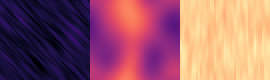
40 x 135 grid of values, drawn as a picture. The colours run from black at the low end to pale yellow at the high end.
It is made of 1 by 3 panels. Panel 1,1: very low, slanting down to the right, faint in contrast. Panel 1,2: middling, smooth, strong in contrast. Panel 1,3: very high, streaked downward, faint in contrast.
